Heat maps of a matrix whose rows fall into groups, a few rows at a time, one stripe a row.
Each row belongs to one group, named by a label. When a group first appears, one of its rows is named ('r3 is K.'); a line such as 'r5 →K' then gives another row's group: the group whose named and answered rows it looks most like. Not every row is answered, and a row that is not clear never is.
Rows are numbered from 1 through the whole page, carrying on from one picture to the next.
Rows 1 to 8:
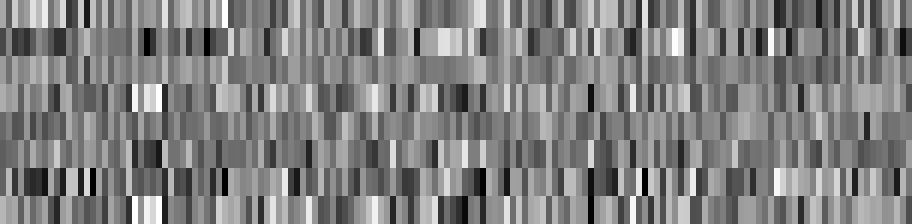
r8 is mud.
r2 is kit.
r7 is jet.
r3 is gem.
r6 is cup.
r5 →jet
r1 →gem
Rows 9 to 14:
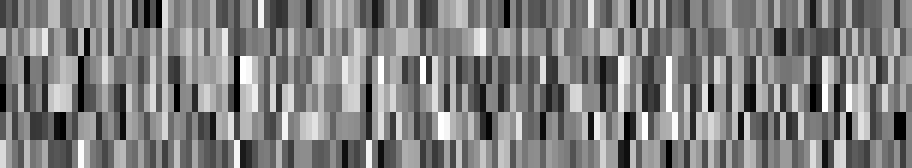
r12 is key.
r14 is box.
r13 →kit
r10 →gem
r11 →key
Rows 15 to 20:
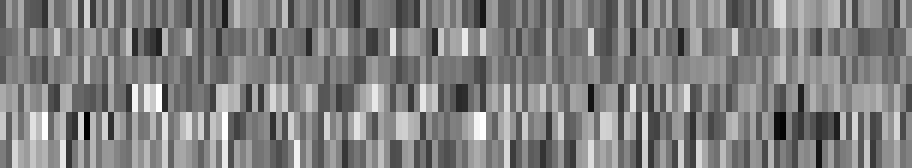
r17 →jet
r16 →cup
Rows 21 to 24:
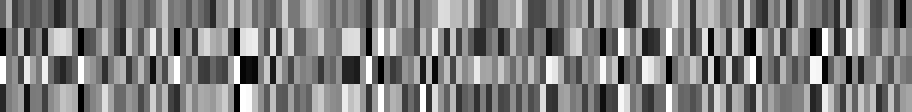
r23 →box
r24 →key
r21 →kit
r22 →key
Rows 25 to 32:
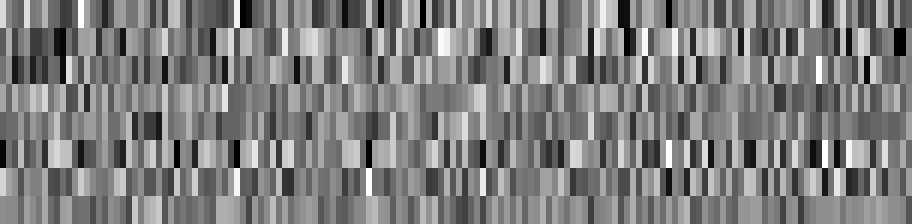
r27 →jet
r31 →box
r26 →kit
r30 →key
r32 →mud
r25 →box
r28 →gem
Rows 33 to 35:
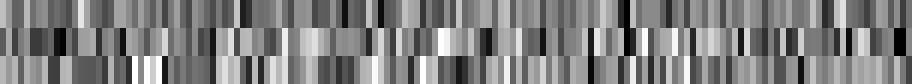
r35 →mud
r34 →kit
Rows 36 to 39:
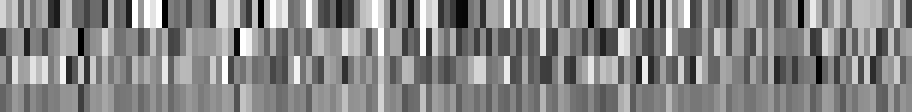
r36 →mud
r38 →gem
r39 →key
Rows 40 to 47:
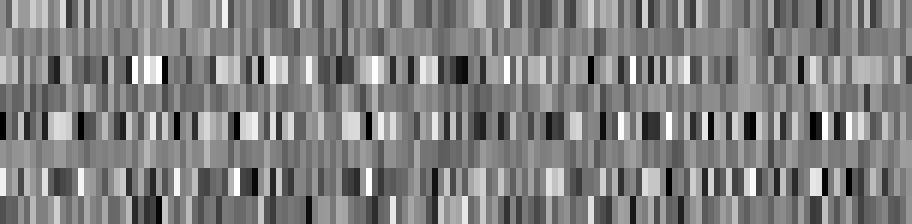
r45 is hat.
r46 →box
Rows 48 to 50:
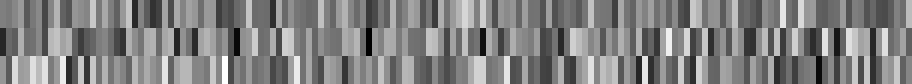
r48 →cup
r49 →key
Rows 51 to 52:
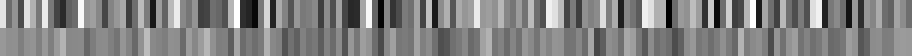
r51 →box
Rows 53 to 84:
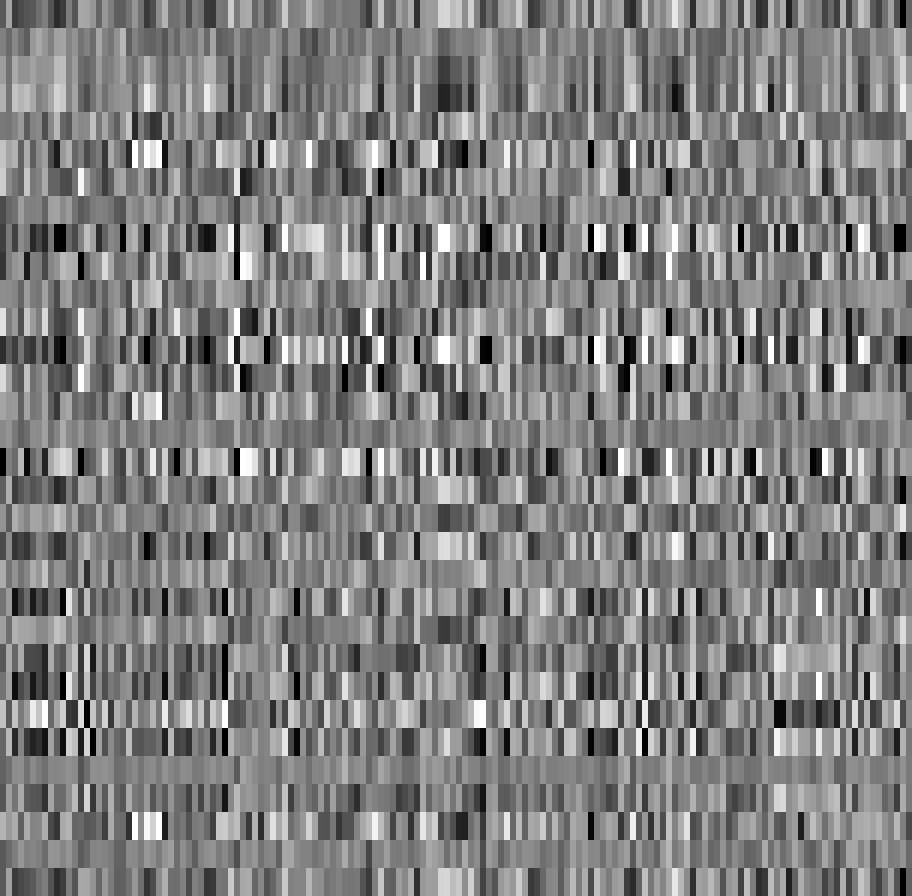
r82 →mud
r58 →mud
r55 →hat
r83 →key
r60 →key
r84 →kit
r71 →hat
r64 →box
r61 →kit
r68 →hat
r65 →kit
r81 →jet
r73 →gem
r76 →jet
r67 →mud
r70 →kit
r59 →box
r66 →box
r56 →hat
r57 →cup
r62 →key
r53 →kit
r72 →kit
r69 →key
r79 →jet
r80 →key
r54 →hat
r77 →jet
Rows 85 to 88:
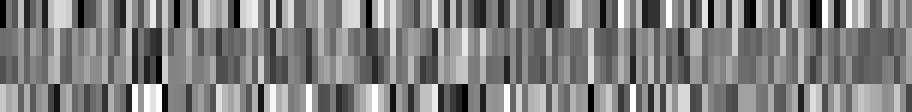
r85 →key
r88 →mud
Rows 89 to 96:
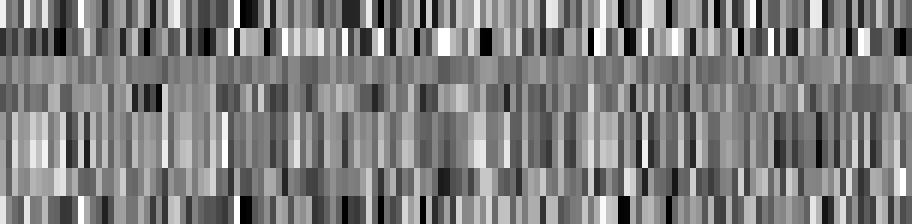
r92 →cup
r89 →box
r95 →hat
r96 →box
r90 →kit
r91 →hat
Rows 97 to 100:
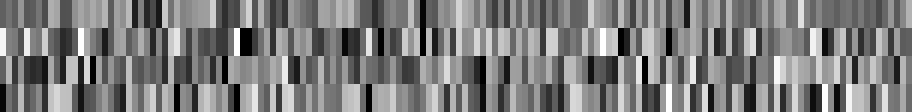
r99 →jet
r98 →box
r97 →cup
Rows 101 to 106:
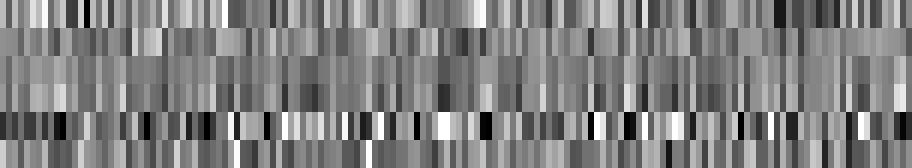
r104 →hat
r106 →box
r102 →mud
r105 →kit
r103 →hat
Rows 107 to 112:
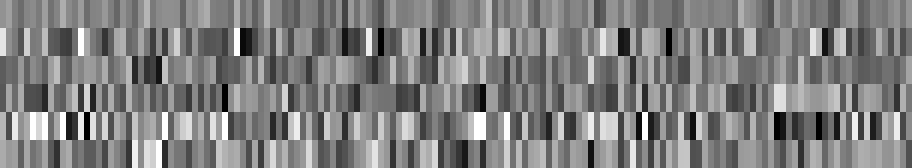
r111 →gem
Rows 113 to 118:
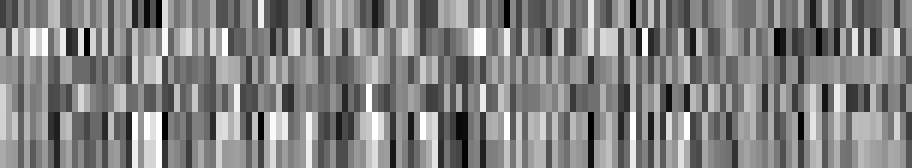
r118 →mud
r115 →mud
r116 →box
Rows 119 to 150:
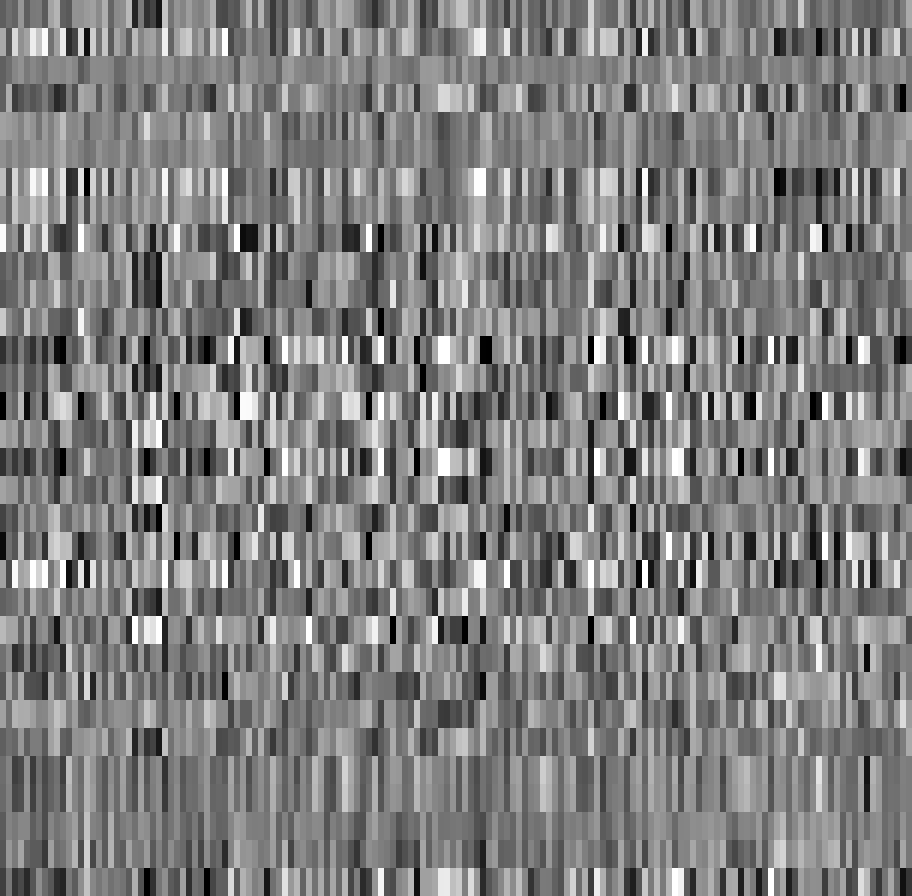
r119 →cup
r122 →kit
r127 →box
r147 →jet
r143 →jet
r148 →jet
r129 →cup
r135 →kit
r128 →cup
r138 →key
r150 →kit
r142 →jet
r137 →cup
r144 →hat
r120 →gem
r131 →kit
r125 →gem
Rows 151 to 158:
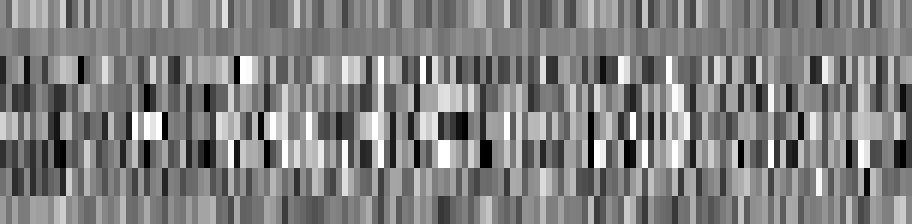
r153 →key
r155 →mud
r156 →kit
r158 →hat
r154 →kit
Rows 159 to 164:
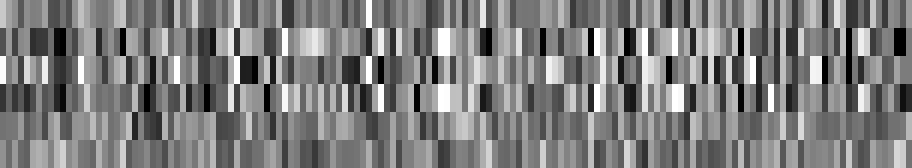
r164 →hat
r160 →kit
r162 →kit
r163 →cup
